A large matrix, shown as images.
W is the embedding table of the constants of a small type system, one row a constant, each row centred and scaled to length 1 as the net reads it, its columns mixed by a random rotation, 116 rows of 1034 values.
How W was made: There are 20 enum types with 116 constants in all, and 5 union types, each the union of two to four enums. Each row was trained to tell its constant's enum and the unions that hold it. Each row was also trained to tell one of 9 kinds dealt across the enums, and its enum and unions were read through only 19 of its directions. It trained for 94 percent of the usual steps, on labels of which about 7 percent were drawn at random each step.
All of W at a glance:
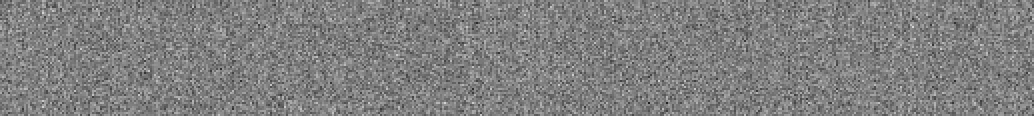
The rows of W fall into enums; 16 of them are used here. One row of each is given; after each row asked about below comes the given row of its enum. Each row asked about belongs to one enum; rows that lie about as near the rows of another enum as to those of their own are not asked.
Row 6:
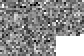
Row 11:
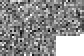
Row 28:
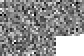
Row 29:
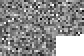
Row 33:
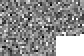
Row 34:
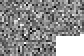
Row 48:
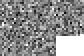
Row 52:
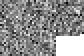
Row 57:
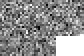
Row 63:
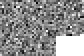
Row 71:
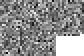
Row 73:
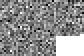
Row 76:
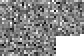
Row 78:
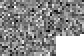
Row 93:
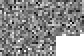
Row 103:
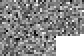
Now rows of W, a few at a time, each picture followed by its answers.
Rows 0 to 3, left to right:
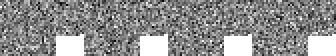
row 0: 76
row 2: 78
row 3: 33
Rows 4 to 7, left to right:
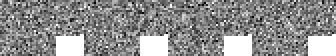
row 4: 29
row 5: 78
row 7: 78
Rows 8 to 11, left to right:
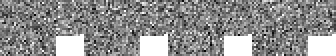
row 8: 63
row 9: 11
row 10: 63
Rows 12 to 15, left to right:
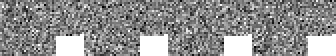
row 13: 6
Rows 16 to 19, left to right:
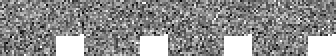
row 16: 93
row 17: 33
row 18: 57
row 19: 33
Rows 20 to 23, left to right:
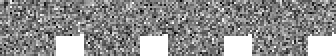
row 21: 52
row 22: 76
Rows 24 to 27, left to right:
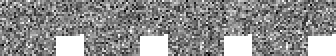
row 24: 63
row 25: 29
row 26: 29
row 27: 6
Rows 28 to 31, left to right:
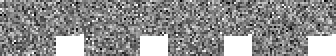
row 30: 76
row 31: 57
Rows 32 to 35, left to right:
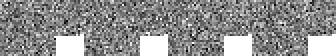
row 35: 103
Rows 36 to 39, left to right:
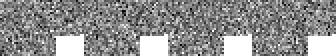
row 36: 93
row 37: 48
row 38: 28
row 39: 76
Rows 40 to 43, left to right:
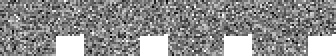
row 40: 34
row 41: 78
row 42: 103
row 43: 103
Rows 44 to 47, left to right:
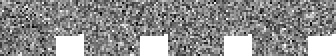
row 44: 57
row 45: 48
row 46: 29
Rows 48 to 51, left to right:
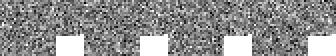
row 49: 6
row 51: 57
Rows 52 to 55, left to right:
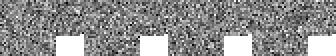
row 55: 29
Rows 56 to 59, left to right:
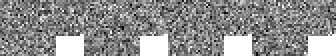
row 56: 48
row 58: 34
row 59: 11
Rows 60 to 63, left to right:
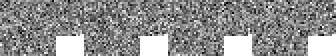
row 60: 33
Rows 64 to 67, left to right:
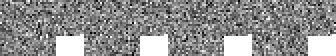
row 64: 63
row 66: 103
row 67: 52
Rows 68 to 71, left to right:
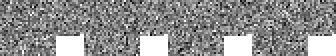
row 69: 63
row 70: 57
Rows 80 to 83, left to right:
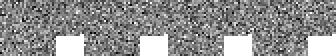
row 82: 6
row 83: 103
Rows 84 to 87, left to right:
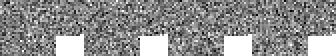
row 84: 78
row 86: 48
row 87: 28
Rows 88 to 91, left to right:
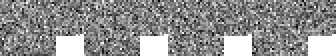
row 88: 63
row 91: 93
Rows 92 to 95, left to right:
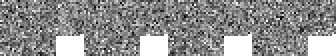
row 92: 29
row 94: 11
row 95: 33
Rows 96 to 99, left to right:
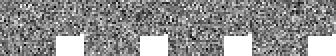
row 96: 34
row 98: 34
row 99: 48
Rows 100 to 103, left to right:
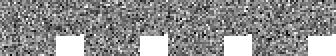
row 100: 103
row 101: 6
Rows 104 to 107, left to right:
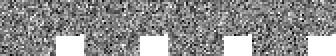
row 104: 78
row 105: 28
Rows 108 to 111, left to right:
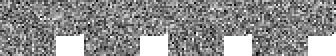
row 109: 57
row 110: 52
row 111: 11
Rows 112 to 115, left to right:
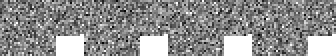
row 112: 71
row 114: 93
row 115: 76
